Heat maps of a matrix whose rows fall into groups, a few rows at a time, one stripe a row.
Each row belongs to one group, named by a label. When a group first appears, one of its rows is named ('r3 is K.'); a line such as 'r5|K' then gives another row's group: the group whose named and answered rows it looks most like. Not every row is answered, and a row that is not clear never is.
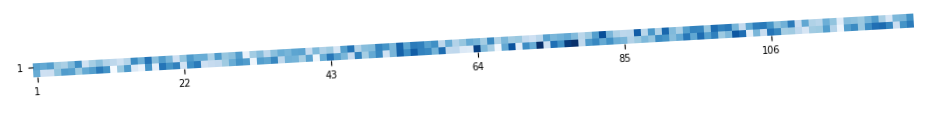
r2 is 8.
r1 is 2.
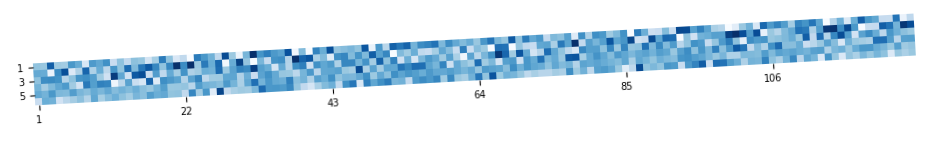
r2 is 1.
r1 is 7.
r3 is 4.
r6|2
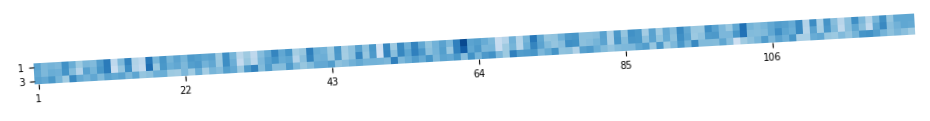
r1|8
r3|7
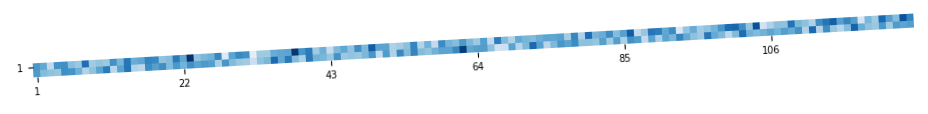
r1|1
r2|8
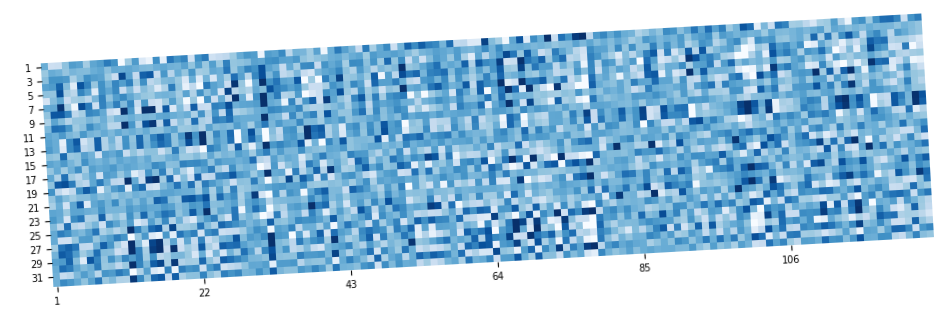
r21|1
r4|7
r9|2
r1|8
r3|4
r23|1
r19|8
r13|1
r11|7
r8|4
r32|4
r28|4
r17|2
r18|4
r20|2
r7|7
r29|7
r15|7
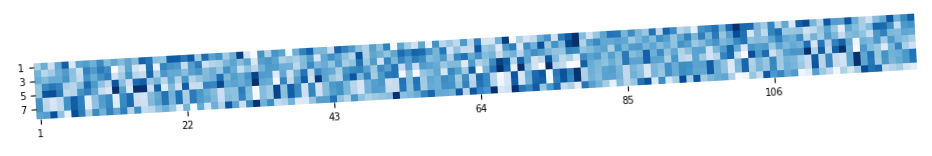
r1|1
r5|4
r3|8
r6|8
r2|8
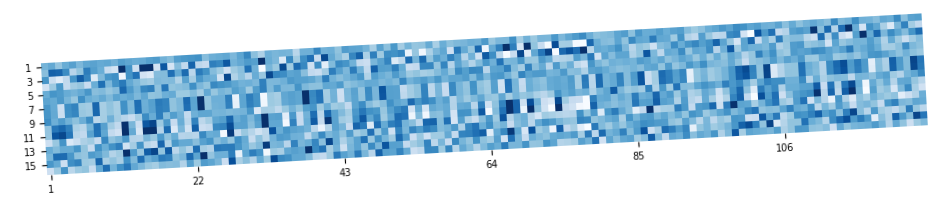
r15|1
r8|1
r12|2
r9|2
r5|4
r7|1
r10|4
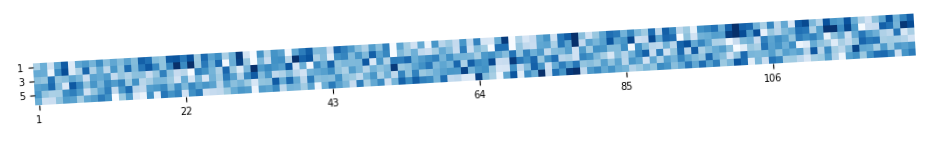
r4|7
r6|8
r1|1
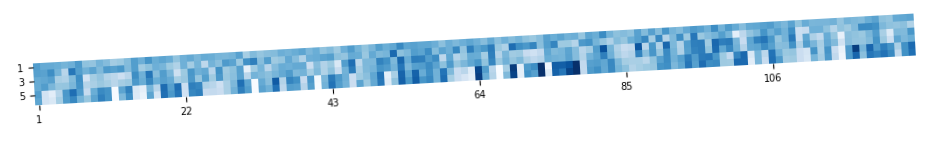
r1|2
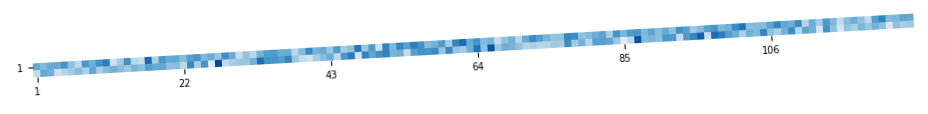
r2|2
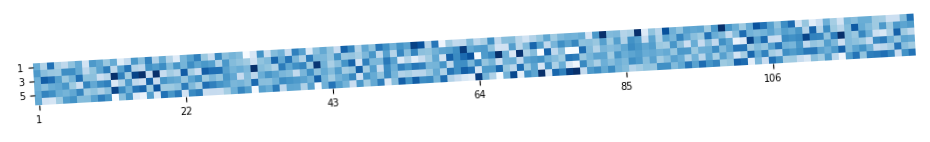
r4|8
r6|8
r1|2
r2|8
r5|4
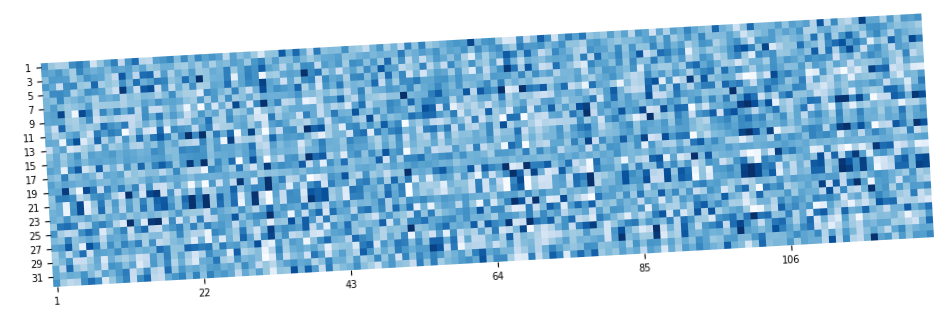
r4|1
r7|2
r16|1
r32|8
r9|2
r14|1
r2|7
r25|8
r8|7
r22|1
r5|4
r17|7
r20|4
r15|1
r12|1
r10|2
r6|7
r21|1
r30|2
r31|8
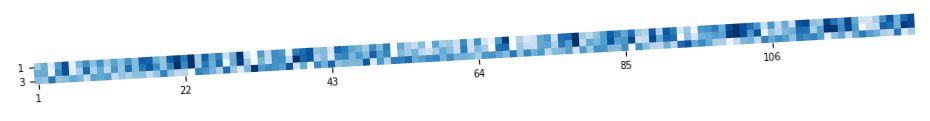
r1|1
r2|1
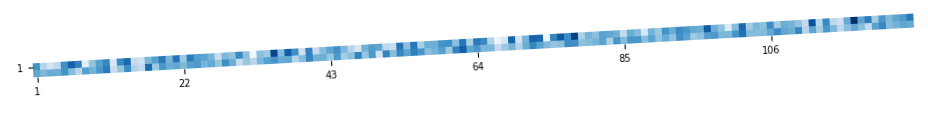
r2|8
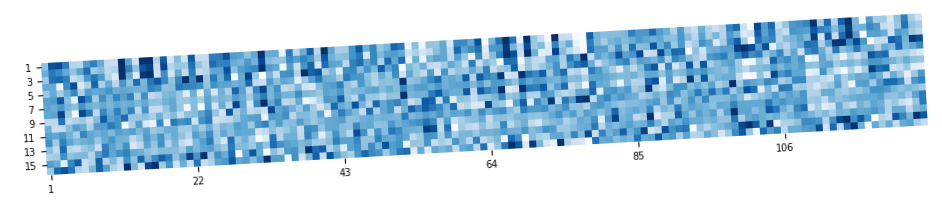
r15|1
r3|4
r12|2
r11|7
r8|7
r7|7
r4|1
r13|2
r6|7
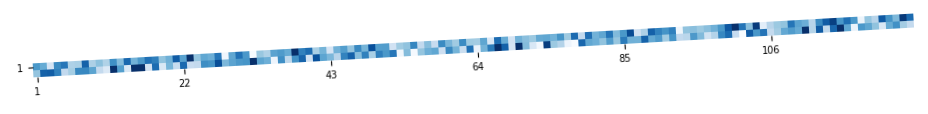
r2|4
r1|1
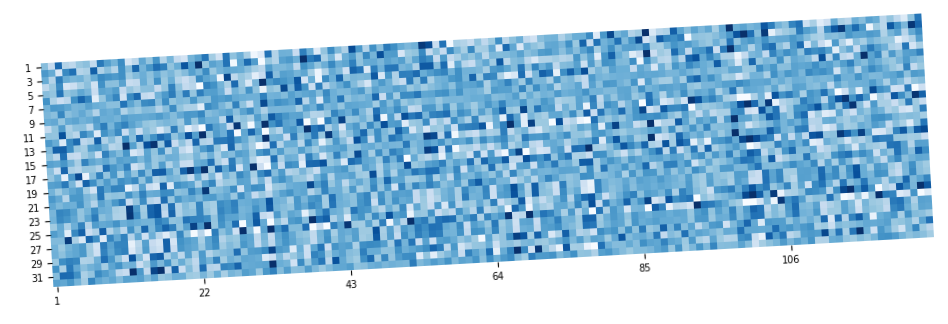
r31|4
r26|7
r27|8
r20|1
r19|8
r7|4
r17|1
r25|1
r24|1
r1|2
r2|1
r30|2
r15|7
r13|4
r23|4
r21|8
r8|7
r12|1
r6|8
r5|7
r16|2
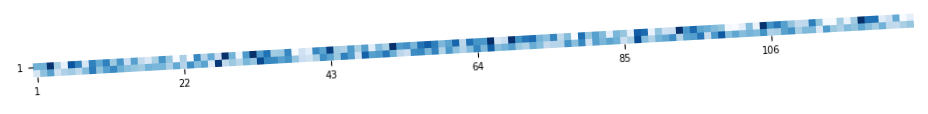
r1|7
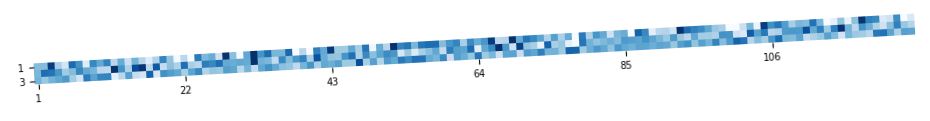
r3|8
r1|7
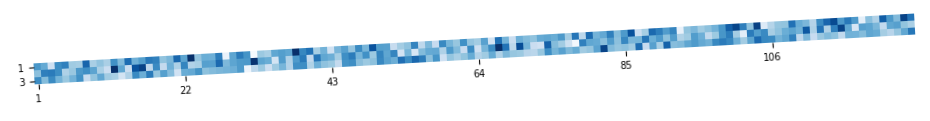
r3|2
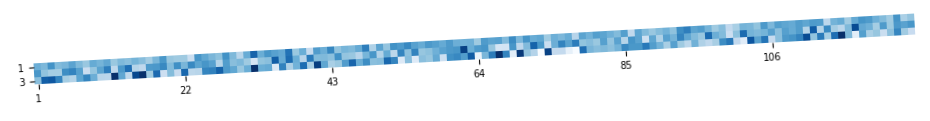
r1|7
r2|8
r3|4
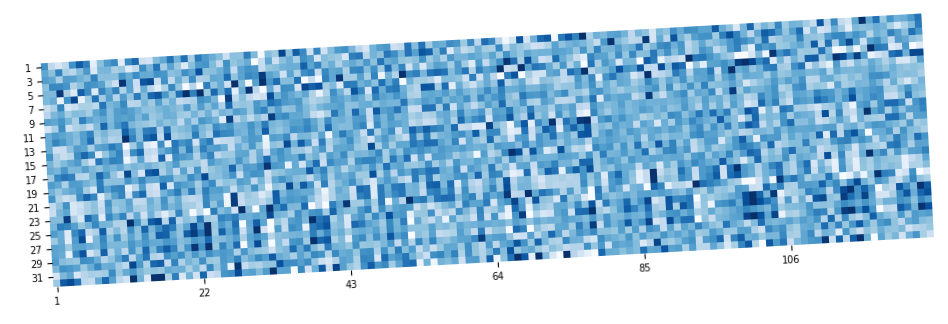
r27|1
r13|8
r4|4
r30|4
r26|1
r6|1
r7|2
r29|8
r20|8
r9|7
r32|4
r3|1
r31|2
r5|7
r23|7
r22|2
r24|4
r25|1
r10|2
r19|8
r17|4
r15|8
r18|1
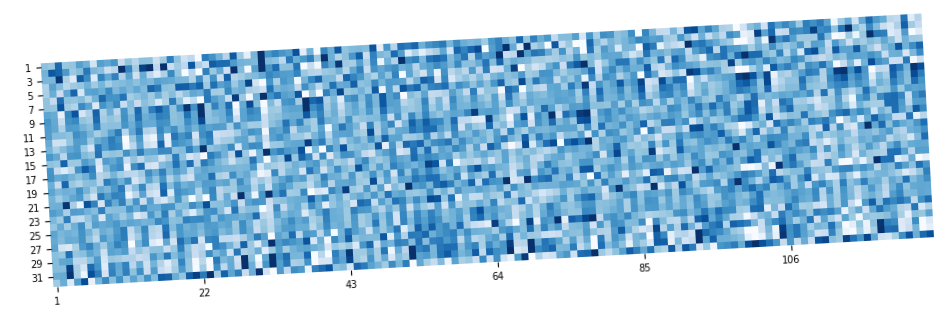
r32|1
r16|8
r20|8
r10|1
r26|8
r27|8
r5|1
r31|7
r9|1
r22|1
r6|2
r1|7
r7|7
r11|8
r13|8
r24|1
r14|1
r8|1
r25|8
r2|4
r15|7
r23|2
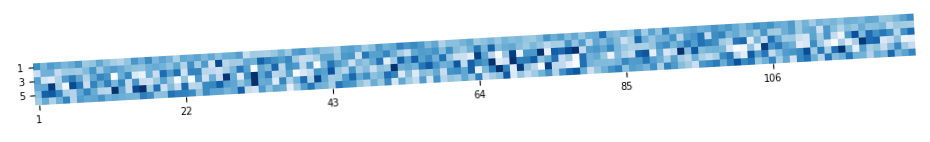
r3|8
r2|2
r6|1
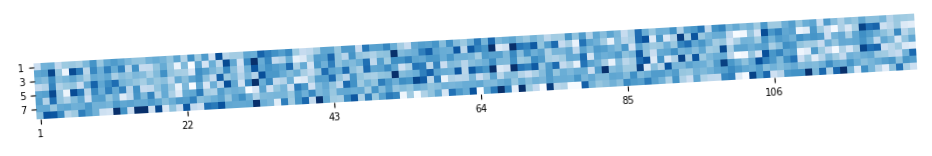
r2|7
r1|2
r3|7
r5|7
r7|1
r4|2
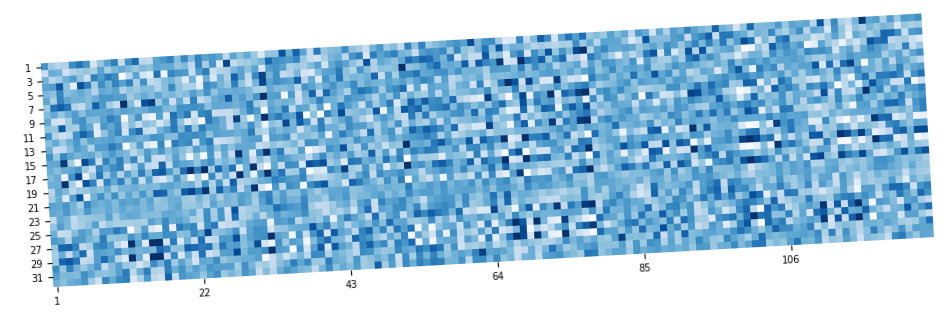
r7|4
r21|7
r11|8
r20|1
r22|7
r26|1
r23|2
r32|8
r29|4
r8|1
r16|8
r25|8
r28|1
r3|8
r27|4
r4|7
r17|1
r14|2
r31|8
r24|2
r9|8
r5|7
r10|7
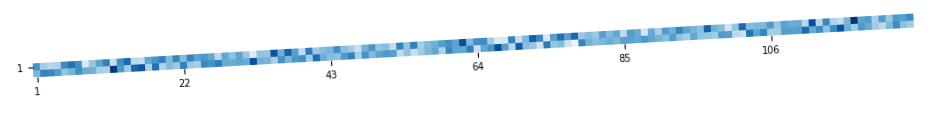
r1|8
